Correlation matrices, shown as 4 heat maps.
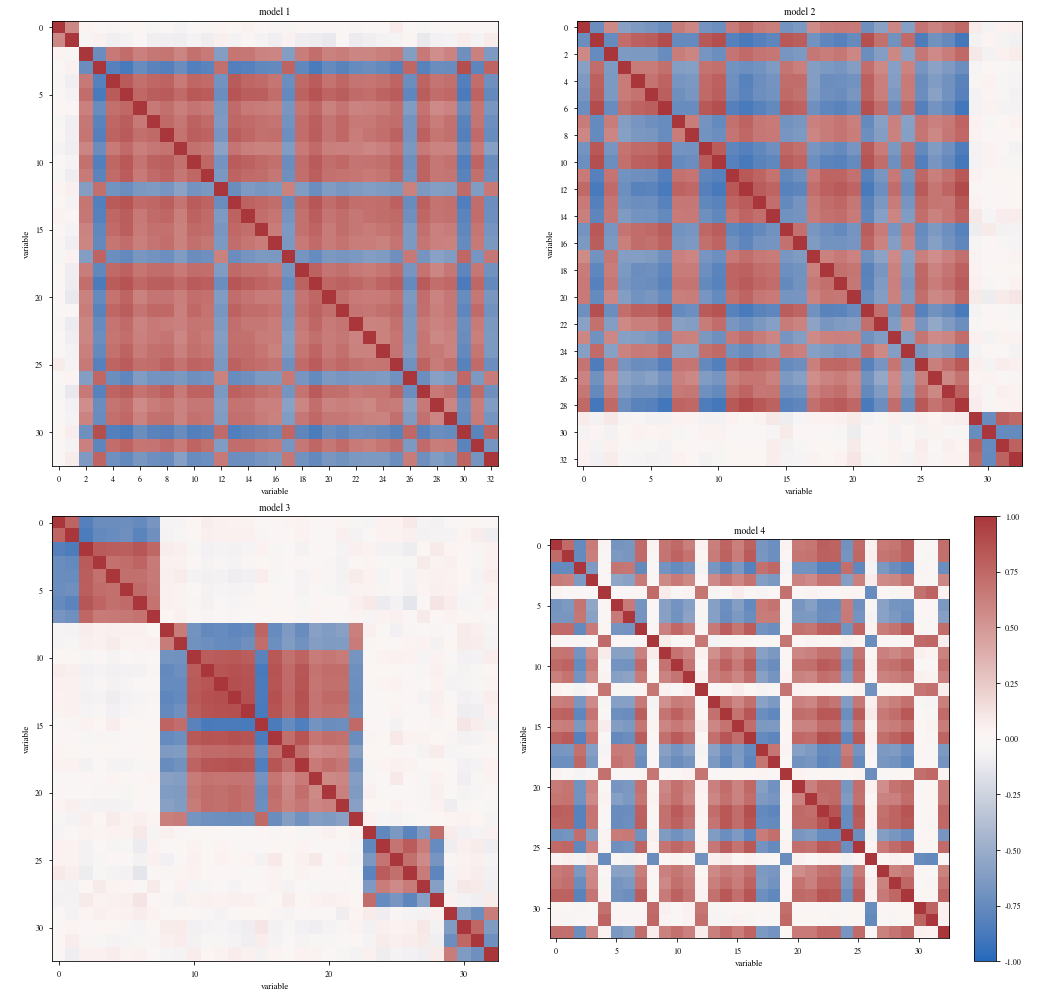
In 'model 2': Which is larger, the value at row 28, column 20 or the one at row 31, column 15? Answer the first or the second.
the first
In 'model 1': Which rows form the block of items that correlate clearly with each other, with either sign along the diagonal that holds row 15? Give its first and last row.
2 to 32
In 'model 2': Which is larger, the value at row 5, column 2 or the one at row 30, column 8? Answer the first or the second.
the second
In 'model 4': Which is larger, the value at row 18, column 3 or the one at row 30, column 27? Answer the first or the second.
the second
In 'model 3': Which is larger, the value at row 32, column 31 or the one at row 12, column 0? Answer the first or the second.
the second
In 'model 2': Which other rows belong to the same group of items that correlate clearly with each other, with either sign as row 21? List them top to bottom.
0, 1, 2, 3, 4, 5, 6, 7, 8, 9, 10, 11, 12, 13, 14, 15, 16, 17, 18, 19, 20, 22, 23, 24, 25, 26, 27, 28
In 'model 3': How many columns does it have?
33
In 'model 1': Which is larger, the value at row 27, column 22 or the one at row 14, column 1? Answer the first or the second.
the first
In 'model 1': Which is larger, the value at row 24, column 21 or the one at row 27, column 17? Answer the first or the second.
the first
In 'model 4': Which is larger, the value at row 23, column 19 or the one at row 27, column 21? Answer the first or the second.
the second
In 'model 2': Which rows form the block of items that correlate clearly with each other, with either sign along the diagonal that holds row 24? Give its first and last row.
0 to 28
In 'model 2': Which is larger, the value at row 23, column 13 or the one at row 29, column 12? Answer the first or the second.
the first
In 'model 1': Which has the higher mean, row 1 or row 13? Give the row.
13
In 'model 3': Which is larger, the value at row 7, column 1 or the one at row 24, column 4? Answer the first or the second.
the second
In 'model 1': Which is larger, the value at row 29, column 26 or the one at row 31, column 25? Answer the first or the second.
the second
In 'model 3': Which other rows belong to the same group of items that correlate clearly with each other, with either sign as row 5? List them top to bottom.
0, 1, 2, 3, 4, 6, 7
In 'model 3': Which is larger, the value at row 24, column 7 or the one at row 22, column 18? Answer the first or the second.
the first
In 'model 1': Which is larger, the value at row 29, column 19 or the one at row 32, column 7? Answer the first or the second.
the first
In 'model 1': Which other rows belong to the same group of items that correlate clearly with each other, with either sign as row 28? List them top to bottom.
2, 3, 4, 5, 6, 7, 8, 9, 10, 11, 12, 13, 14, 15, 16, 17, 18, 19, 20, 21, 22, 23, 24, 25, 26, 27, 29, 30, 31, 32
